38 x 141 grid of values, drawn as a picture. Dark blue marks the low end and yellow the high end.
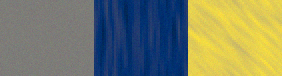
It is made of 1 by 3 panels. Panel 1,1: middling, flat. Panel 1,2: very low, streaked downward, faint in contrast. Panel 1,3: very high, slanting down to the right, faint in contrast.
